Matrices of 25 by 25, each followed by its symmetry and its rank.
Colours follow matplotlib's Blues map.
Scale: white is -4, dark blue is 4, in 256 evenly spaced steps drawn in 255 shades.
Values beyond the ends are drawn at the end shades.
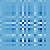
symmetric, rank one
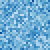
symmetric, full rank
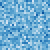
neither, full rank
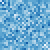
symmetric, full rank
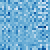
neither, rank five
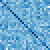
symmetric, full rank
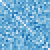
symmetric, full rank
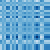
symmetric, rank one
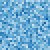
neither, full rank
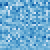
neither, rank five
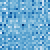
neither, rank five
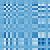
symmetric, rank one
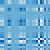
symmetric, rank one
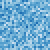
neither, full rank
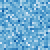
neither, full rank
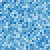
symmetric, full rank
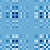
symmetric, rank one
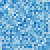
symmetric, full rank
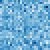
neither, rank five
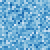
neither, full rank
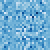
neither, rank five
